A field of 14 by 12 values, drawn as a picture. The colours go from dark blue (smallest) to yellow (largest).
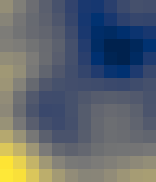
There are no lone odd cells. The texture is blotchy. There is an overall slope up to the bottom left. The ninth with the highest average is the bottom left. Values change most from cell to cell in the bottom left. The ninth with the lowest average is the top right. The halves do not mirror each other.
